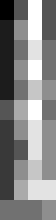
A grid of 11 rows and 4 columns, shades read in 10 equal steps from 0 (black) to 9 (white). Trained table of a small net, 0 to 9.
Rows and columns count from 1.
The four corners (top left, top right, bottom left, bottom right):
0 3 4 5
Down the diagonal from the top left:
0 5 8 4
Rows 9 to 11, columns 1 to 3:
2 5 7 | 2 6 8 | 4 4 4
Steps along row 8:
up up down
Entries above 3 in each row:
1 2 3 3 3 3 3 2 3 3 4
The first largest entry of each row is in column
3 3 3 3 3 3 3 3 3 3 4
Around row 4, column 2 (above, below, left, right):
4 4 1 9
